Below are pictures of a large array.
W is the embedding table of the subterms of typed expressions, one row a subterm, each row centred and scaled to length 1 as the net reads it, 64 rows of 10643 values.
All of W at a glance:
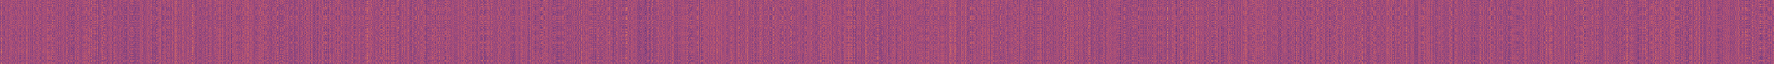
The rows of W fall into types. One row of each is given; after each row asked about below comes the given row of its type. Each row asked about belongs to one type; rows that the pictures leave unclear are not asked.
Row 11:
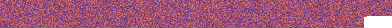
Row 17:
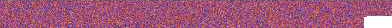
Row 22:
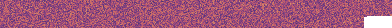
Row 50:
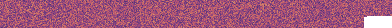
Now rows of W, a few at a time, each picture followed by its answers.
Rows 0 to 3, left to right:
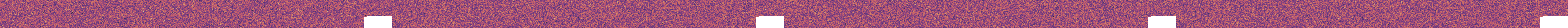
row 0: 11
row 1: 11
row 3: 11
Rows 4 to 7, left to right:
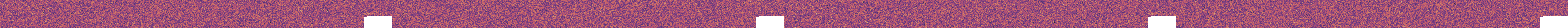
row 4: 50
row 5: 22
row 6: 22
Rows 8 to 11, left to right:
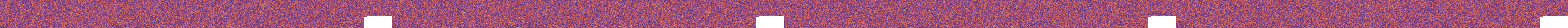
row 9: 17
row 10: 17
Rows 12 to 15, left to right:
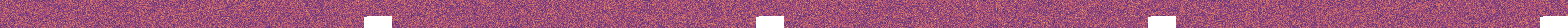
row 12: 22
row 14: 11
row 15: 22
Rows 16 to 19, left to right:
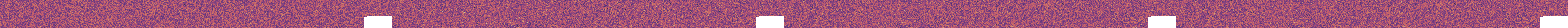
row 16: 50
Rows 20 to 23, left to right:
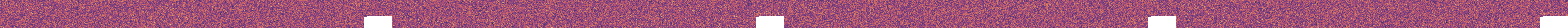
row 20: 22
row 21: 50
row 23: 22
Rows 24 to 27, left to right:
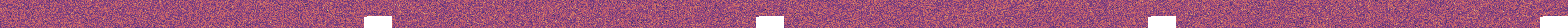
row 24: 17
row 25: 50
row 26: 22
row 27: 11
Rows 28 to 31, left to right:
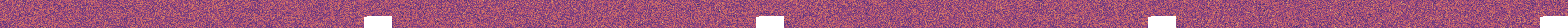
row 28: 11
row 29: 17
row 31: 17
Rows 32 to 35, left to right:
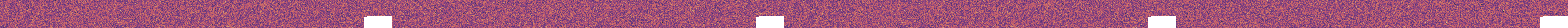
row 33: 50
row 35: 17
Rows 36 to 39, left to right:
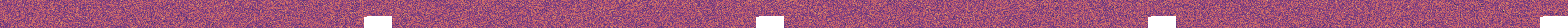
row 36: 11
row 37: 22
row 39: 17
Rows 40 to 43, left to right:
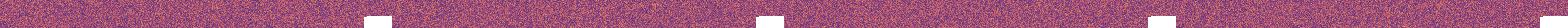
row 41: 50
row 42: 50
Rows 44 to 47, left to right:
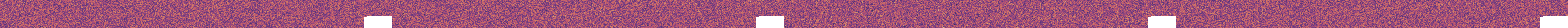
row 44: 11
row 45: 22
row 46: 17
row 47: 22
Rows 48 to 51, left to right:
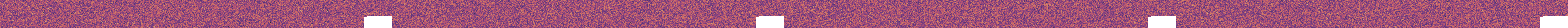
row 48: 50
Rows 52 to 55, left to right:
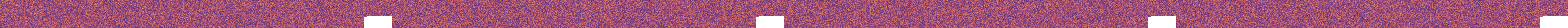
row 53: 11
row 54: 22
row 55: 11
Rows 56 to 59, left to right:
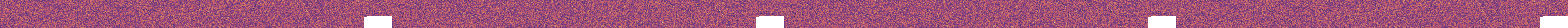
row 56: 22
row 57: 17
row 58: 17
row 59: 22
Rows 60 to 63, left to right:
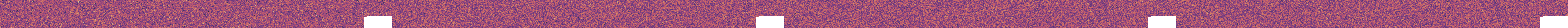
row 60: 11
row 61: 11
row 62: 22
